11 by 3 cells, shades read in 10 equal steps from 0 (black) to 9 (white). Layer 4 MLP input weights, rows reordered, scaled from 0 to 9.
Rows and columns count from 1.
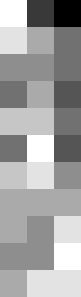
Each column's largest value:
9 9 9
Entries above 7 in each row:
1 1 0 0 0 1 1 0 1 1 2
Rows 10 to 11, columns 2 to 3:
5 9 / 8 8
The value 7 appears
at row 5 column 1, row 5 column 2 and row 7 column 1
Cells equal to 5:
6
